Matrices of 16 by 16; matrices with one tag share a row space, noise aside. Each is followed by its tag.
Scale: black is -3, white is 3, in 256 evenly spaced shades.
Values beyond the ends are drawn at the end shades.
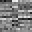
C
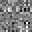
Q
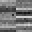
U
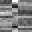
C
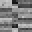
C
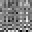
Q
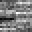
U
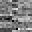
C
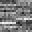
U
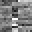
C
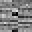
C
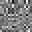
Q
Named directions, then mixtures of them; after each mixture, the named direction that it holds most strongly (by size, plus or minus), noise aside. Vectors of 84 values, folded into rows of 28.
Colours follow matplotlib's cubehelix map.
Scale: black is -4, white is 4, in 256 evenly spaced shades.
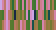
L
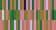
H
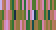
L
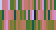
L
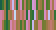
L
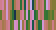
L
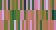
H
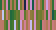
H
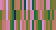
L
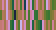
L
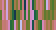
L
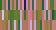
H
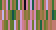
H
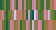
L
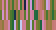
H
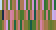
H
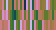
H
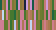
H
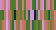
L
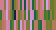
L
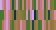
L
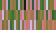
H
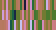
H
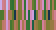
L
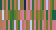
H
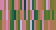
L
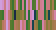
L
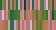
H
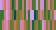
L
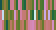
L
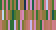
H
